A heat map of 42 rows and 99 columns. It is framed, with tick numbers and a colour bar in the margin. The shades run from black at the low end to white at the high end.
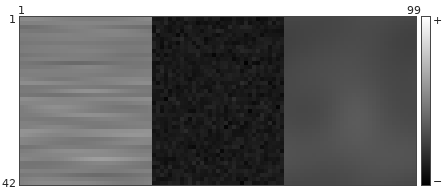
The table splits into one row of 3 panels. Panel 1,1: middling, streaked across, faint in contrast. Panel 1,2: very low, fine-grained, faint in contrast. Panel 1,3: low, smooth, faint in contrast.
